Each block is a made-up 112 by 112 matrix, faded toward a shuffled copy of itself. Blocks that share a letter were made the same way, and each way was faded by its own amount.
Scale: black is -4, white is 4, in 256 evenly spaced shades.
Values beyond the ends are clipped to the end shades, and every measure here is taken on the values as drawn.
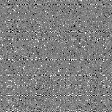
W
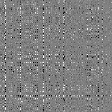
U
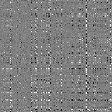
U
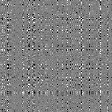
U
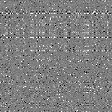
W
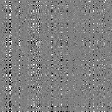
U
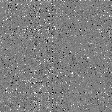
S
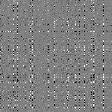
U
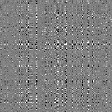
U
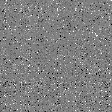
S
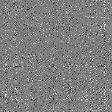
S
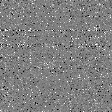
S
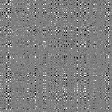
U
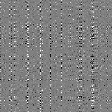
U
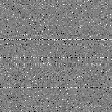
W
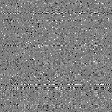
W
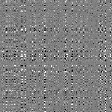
U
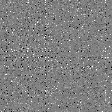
S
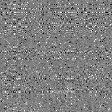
W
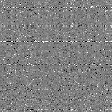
W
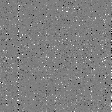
S
